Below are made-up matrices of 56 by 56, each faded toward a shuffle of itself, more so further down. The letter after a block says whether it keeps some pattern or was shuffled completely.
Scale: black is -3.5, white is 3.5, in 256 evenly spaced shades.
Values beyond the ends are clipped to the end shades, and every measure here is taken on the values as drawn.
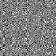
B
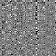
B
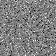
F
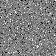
F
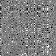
B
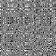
B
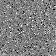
F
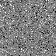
F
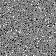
F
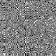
B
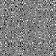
B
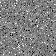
F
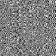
B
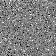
F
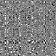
B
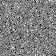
F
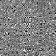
B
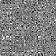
B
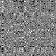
B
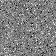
F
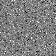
F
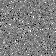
F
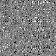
B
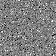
F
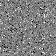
F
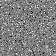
F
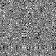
B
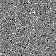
F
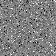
F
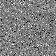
F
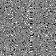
B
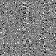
B
